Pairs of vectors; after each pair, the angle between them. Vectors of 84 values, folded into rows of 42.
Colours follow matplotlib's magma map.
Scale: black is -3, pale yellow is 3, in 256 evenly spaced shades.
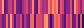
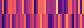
partly aligned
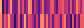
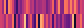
partly aligned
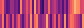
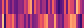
partly aligned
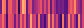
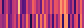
nearly opposite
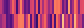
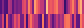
orthogonal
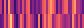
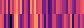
nearly opposite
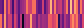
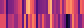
partly aligned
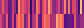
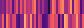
partly opposed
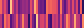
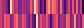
nearly parallel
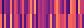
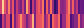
partly opposed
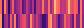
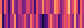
nearly parallel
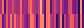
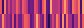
nearly opposite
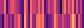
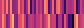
partly opposed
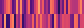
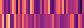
nearly opposite
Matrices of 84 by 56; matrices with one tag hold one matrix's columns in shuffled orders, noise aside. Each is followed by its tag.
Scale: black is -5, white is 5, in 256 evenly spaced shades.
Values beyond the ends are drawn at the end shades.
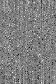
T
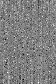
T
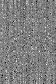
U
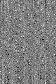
T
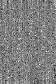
U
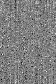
T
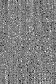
U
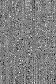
T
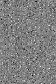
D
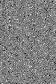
D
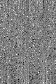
T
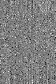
T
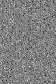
D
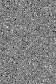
D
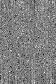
T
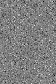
D
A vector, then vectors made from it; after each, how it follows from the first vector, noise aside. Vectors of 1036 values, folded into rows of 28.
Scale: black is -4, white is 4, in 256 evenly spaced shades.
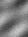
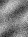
reversed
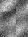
wrapped around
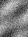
reversed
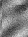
wrapped around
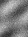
reversed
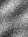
reversed
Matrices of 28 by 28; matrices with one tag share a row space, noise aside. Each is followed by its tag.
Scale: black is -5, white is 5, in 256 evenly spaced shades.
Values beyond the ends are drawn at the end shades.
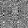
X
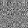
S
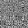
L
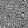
L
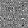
L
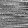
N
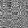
X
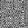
L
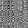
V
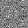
L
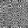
X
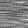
N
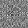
S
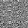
X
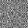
S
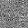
L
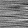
N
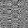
X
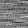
N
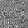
L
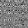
L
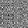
V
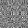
S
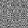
S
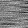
N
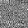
L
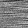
N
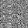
X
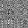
V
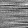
N
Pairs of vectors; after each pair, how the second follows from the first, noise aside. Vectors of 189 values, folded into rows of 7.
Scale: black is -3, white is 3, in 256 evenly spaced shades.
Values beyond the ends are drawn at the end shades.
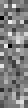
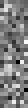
reversed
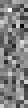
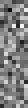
negated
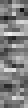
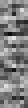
negated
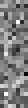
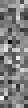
wrapped around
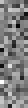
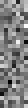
reversed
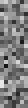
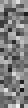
wrapped around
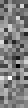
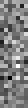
negated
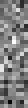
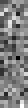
wrapped around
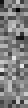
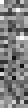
negated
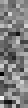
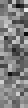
reversed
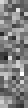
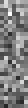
wrapped around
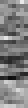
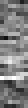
negated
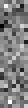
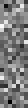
negated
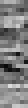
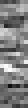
negated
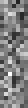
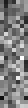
wrapped around
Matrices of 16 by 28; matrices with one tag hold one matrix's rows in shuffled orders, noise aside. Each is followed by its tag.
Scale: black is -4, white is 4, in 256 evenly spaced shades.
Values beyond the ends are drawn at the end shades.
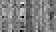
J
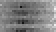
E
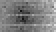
E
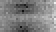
E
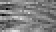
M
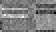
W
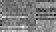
W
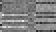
W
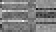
W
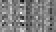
J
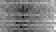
E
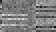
W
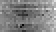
E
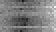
E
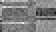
W
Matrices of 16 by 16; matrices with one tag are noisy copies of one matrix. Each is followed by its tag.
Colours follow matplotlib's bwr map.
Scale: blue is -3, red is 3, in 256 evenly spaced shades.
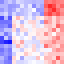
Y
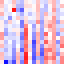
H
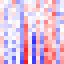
H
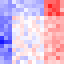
Y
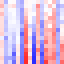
H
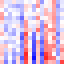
H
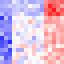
Y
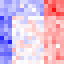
Y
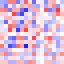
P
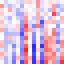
H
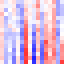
H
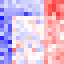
Y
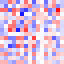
P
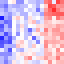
Y
